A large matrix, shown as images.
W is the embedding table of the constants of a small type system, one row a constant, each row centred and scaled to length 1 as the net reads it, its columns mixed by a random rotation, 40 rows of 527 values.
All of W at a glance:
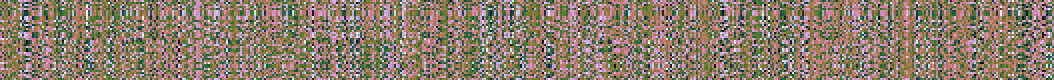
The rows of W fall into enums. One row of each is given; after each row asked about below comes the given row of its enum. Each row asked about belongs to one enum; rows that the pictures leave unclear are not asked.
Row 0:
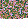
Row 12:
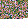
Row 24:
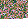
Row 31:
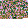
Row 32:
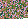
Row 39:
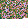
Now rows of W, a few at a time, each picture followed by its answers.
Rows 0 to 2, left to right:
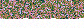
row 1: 24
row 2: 12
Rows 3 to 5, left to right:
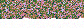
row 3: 39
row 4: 0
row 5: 39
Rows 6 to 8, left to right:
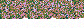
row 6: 39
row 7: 39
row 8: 12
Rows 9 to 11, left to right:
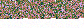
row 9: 12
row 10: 31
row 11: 39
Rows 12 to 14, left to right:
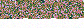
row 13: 24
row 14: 31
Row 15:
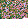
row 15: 39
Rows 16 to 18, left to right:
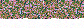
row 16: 0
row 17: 12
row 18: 0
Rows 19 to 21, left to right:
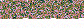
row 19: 31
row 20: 24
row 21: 24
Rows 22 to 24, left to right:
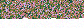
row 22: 39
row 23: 32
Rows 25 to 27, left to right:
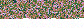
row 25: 24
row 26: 0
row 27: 32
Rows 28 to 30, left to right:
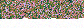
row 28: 39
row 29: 32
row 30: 24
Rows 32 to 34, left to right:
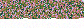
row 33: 32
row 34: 31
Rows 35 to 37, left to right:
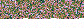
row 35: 12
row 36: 24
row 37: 0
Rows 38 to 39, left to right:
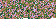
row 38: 32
